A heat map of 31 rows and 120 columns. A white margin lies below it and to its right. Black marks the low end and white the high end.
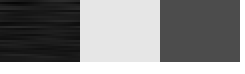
It is made of 1 by 3 panels. Panel 1,1: very low, streaked across, faint in contrast. Panel 1,2: very high, flat. Panel 1,3: low, flat.
